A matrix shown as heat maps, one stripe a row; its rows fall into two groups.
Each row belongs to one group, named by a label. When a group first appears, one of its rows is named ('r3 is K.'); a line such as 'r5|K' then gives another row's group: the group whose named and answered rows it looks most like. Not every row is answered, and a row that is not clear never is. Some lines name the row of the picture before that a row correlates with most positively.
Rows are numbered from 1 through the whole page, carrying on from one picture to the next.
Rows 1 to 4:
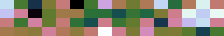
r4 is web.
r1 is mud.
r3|mud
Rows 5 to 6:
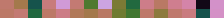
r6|web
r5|web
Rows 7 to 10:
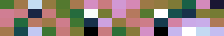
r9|mud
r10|mud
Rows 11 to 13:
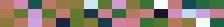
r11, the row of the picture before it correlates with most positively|8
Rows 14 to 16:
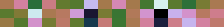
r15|mud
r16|mud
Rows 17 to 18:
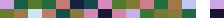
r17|mud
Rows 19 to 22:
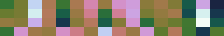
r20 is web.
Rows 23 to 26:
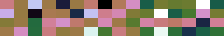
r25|web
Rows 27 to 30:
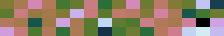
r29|web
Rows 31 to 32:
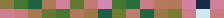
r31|web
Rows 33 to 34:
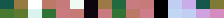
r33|mud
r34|mud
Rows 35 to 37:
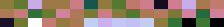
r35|mud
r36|web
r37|web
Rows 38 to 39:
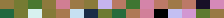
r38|web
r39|mud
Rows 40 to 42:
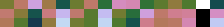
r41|web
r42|web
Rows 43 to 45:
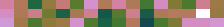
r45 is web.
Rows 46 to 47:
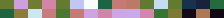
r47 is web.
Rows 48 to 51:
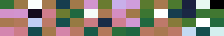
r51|web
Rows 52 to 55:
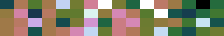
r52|web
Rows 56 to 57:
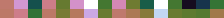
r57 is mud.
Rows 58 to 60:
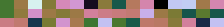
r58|mud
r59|web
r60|web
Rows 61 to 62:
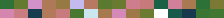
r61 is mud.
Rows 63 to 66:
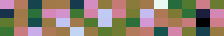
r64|web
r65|web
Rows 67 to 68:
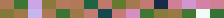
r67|mud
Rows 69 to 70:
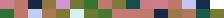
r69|web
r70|mud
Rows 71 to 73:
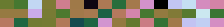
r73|mud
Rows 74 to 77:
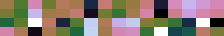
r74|mud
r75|mud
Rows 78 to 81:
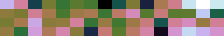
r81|mud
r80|mud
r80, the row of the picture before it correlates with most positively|75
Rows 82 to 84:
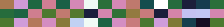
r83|mud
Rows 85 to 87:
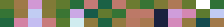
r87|mud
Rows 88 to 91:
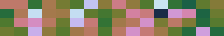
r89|mud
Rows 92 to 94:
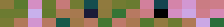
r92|mud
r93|mud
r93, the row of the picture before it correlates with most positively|89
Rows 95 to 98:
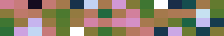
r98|mud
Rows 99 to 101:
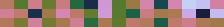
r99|mud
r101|mud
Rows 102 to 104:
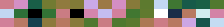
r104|web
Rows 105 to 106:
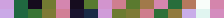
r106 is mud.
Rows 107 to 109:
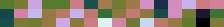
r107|mud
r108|mud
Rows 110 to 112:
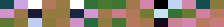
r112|mud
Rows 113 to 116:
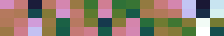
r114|web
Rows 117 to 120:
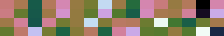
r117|web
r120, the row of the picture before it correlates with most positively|116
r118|web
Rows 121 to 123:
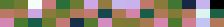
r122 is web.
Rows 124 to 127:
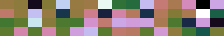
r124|web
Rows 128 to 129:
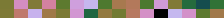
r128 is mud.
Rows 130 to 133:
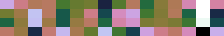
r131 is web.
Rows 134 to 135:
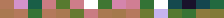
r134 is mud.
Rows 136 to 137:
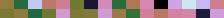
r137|web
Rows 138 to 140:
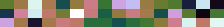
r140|web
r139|mud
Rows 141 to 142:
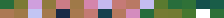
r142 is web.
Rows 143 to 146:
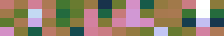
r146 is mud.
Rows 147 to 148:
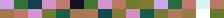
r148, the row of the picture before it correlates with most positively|143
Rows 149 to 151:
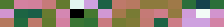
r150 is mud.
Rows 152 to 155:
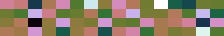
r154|web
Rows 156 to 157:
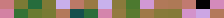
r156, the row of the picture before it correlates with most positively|154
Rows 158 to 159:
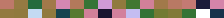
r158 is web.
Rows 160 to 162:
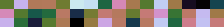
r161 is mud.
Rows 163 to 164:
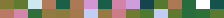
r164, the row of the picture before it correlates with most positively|160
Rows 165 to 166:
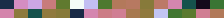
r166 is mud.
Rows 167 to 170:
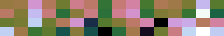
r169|mud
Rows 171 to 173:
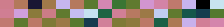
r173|mud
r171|web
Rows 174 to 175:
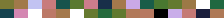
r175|mud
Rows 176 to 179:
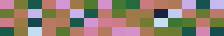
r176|web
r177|mud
